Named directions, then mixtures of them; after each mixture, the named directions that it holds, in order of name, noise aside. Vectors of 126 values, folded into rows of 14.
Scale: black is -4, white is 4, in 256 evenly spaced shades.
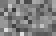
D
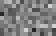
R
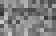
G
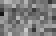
G, R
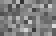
D, R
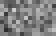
D, G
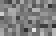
R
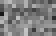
G, R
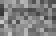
G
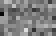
G, R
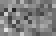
D, G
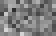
D, G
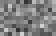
D, G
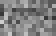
G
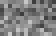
D, G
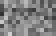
G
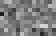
D, R
